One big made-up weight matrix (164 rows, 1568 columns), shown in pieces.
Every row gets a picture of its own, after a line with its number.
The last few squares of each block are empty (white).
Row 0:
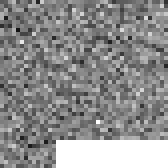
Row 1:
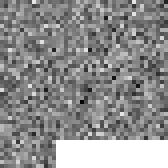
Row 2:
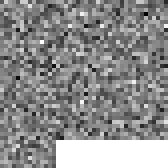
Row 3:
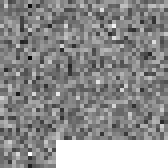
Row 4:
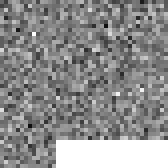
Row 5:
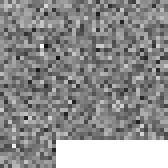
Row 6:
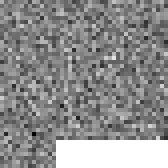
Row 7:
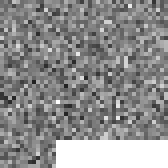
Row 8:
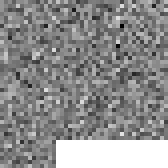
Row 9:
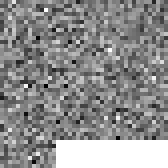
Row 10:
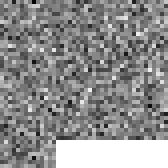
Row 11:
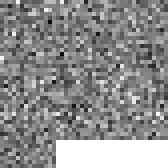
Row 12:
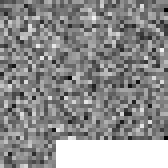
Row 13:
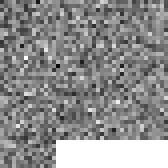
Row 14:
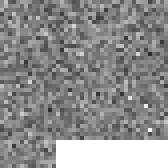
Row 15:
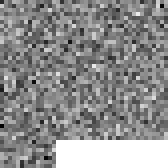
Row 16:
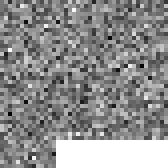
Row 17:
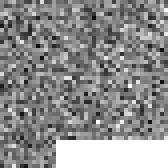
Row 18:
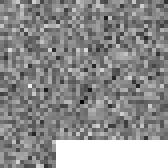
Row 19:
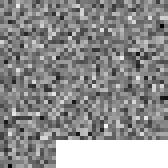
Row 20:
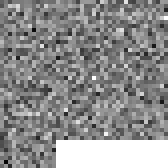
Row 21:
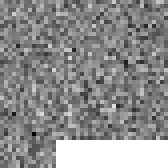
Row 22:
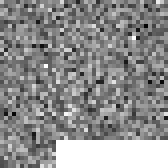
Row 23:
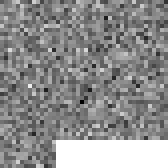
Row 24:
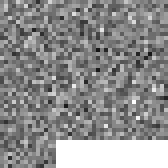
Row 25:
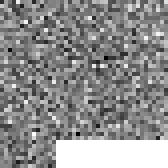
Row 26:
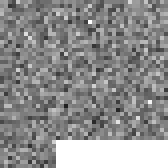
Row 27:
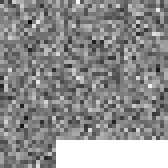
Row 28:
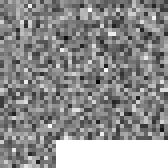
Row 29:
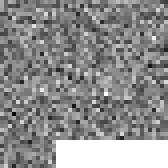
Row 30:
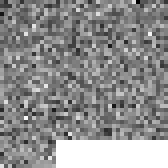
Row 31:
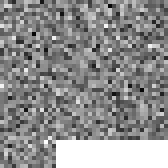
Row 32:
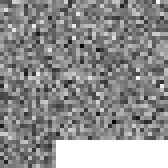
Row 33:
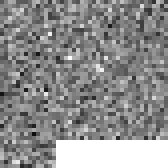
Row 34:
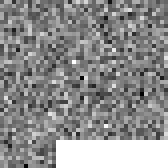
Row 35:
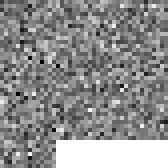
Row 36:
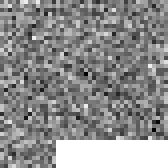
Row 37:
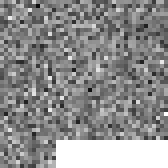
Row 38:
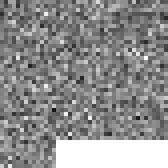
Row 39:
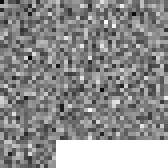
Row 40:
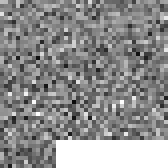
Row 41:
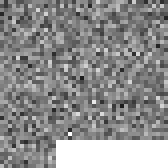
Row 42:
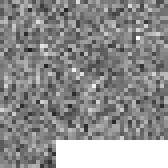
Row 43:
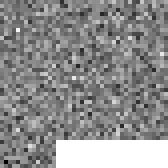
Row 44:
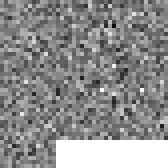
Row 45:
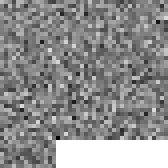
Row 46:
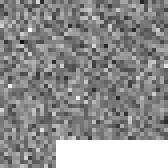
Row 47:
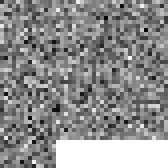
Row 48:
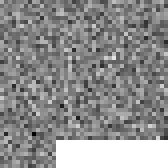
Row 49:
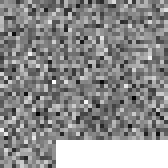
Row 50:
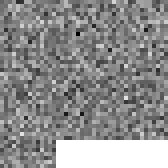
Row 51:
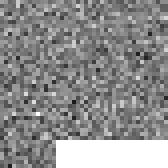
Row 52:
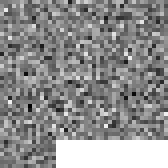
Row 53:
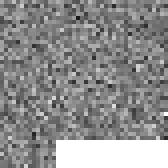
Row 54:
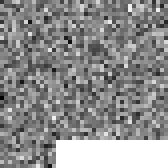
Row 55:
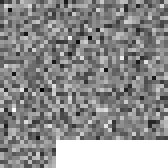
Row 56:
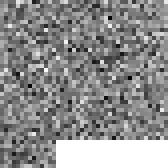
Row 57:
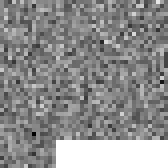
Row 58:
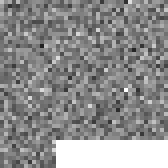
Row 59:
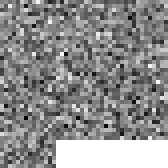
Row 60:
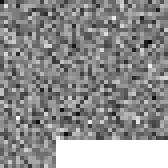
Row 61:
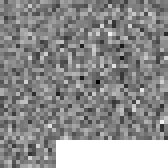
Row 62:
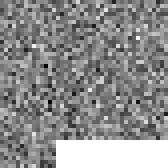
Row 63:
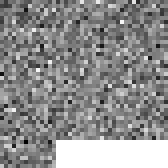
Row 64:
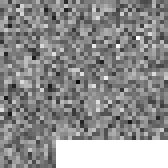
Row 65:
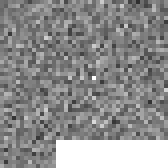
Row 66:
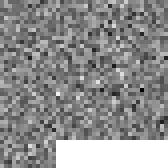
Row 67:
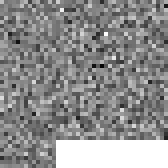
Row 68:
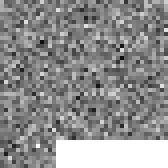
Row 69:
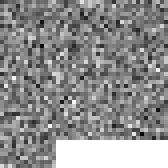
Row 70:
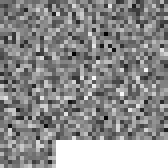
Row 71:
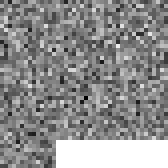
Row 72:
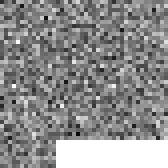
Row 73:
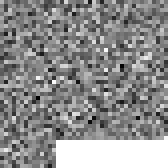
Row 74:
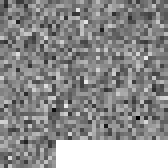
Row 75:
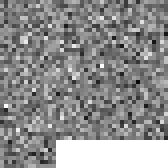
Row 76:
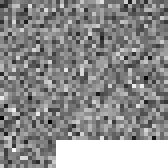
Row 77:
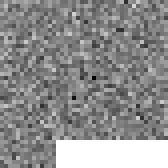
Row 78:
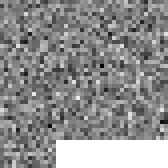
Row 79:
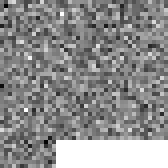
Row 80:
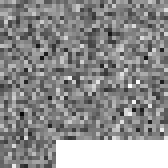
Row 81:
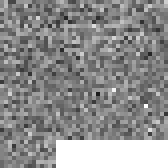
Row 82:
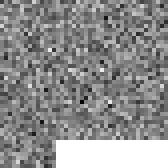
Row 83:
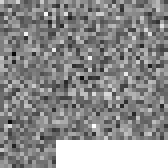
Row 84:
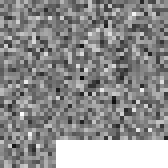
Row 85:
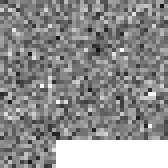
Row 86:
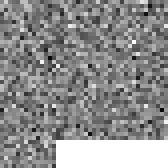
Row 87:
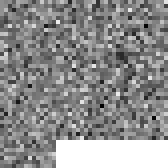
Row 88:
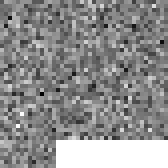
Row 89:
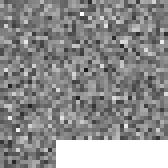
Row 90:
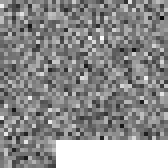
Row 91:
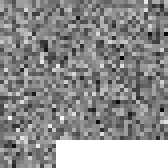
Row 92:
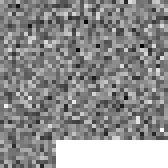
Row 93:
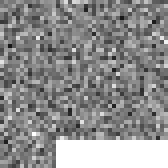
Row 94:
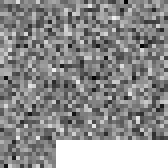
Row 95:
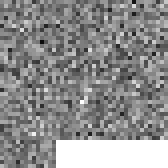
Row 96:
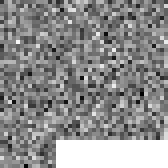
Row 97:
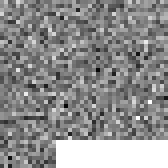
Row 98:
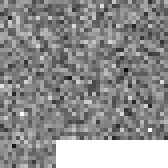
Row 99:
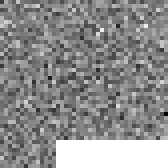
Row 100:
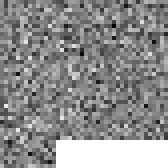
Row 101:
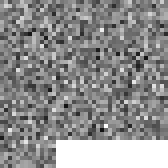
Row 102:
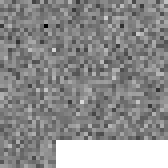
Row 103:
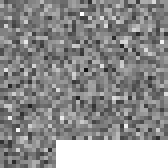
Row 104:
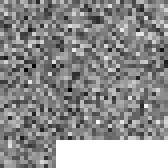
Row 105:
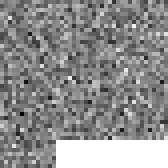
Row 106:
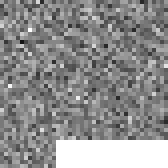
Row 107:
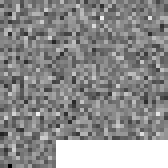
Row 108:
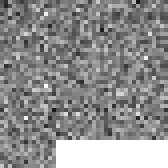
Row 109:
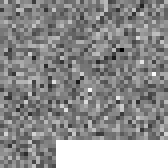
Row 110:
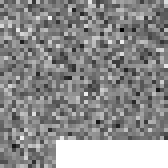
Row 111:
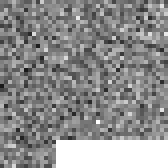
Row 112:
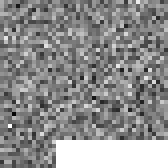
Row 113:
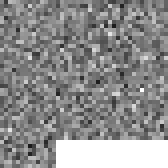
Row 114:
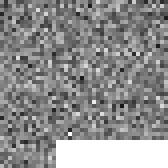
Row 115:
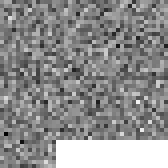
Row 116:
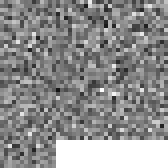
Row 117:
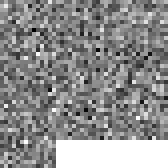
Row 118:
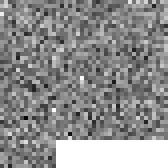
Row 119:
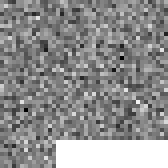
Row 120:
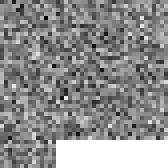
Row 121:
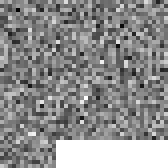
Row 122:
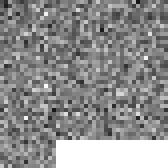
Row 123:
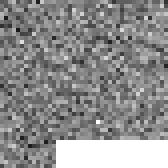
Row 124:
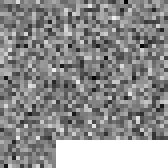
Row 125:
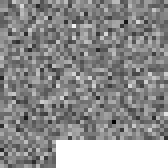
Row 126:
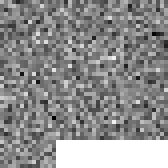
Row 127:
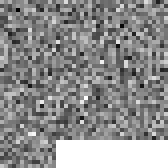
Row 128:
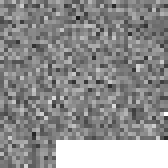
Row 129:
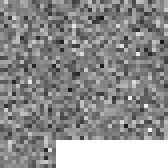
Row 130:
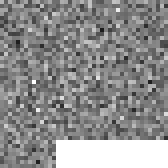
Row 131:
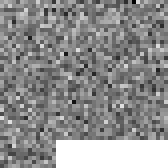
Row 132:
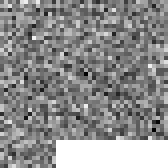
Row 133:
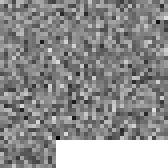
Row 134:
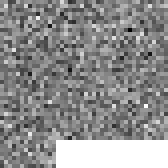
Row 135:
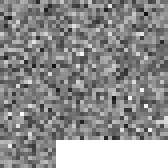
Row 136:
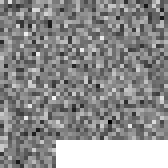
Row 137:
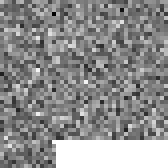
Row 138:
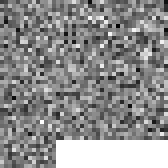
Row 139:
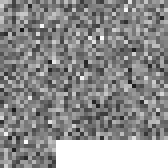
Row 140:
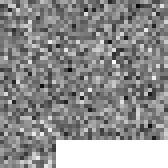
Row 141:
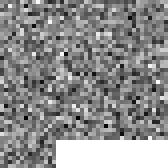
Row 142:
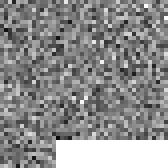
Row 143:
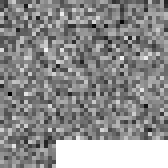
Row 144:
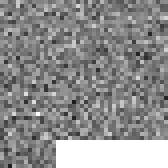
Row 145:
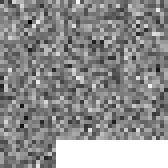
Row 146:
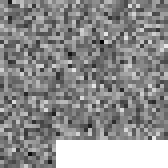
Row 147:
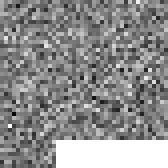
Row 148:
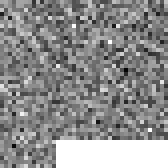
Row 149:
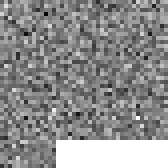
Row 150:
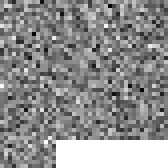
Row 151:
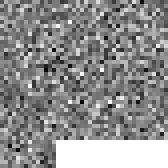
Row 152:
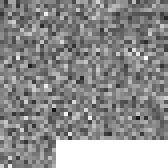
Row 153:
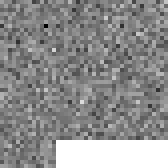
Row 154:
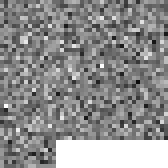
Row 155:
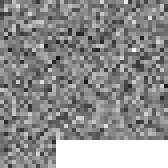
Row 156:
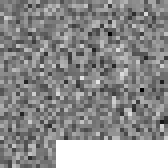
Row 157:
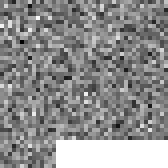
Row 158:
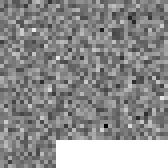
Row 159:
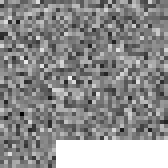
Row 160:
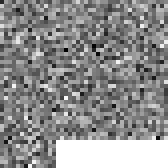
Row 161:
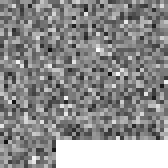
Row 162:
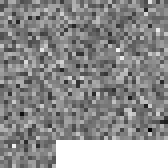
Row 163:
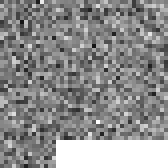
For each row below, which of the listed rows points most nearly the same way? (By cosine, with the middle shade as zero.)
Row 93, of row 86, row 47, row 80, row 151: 47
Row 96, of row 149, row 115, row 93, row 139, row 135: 93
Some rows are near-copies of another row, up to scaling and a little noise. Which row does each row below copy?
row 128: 53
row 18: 23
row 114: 41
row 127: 121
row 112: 147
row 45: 133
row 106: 46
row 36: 132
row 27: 145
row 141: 59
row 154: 75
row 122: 108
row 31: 150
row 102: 153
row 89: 103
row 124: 94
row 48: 6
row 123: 0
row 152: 38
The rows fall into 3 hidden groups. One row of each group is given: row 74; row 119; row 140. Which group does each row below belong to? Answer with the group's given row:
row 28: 119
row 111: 119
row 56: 140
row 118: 74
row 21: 140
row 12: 119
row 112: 74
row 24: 74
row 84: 119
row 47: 140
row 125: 140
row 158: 74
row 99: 140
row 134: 119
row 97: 74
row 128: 140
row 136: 74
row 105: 119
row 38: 74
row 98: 119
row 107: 74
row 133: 74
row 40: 74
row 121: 140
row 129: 119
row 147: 74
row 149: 74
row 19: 74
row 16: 140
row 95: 140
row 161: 140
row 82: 140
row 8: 140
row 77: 74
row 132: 74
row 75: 119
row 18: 140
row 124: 74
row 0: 119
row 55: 74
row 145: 140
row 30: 74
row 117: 74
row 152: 74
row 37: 140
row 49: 74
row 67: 140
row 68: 119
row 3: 119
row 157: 119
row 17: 119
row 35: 119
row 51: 74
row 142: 140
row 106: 119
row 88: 119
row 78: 119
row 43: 119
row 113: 119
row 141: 74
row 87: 140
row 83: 74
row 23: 140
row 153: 140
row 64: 140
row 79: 119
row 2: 119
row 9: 140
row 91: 119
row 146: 140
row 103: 119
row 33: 140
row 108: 74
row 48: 140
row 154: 119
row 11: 74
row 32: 140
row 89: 119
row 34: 140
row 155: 74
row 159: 119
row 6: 140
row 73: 74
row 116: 119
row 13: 119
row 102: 140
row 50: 74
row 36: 74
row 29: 74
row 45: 74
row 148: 119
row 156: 119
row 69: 74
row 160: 140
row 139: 74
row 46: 119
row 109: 140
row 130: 140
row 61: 119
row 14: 119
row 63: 74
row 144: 74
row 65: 74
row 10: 140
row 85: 140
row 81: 119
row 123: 119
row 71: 140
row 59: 74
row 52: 140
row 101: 74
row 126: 140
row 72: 140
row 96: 140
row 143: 119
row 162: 119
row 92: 74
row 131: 74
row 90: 74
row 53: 140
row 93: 140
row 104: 119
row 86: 119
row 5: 74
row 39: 119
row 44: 119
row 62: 140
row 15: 140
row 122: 74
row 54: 140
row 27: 140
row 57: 140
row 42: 140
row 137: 74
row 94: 74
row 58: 74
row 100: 119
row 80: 119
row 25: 140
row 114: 74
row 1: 140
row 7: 140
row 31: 119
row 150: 119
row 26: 74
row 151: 140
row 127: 140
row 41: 74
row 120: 140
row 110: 119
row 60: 74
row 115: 140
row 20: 74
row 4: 119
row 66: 119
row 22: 140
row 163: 119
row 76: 74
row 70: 74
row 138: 119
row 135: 119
